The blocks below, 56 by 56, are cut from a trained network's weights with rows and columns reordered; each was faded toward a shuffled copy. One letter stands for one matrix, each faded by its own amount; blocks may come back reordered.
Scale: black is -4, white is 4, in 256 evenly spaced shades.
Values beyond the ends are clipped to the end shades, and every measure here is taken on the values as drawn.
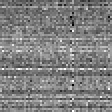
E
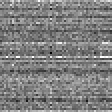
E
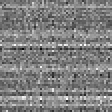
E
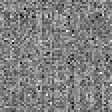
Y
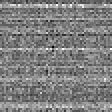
E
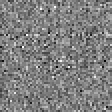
Y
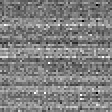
E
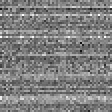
E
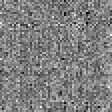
Y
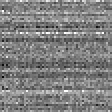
E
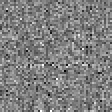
Y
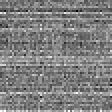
E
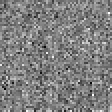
Y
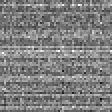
E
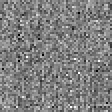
Y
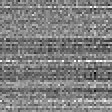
E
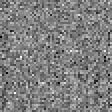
Y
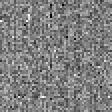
Y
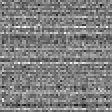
E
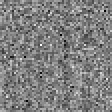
Y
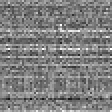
E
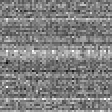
E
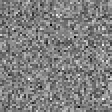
Y
